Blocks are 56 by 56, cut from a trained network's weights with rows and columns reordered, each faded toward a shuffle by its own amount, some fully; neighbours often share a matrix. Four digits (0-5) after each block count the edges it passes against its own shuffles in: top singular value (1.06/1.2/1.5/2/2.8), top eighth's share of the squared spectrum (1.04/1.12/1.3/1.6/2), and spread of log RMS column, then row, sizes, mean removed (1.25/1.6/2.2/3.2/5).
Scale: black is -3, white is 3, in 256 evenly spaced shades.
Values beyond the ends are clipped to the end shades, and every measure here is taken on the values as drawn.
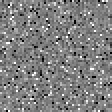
0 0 0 0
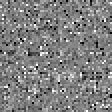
3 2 0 1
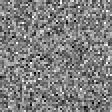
0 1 0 0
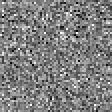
3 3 1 1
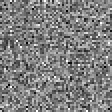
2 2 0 0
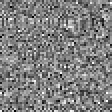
3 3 1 2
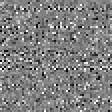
3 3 0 3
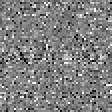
3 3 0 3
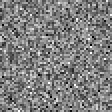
1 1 0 0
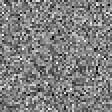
2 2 0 1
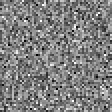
2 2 0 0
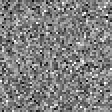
2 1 0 0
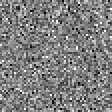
2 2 0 0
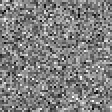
0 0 0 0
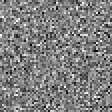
3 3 0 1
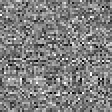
4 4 0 2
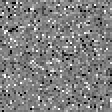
0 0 0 0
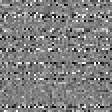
4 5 1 4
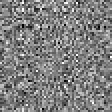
4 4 2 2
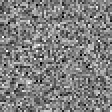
2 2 0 0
